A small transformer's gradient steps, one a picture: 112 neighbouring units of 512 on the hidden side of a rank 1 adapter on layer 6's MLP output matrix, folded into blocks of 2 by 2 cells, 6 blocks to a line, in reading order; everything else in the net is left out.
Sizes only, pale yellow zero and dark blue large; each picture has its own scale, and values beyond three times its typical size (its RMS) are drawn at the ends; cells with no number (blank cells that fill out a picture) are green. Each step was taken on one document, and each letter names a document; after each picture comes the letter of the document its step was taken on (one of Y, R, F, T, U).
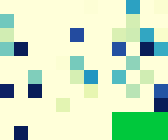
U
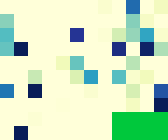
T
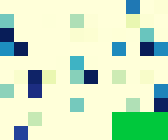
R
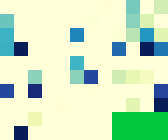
T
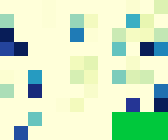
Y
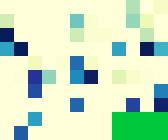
R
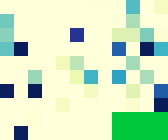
U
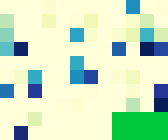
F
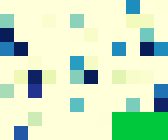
R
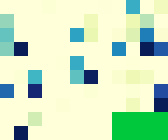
F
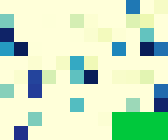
R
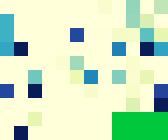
T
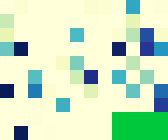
U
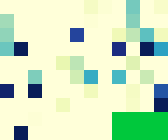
U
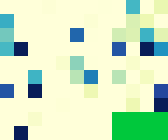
T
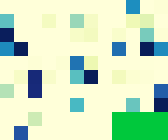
R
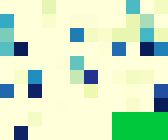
F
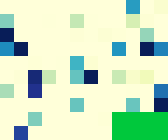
R
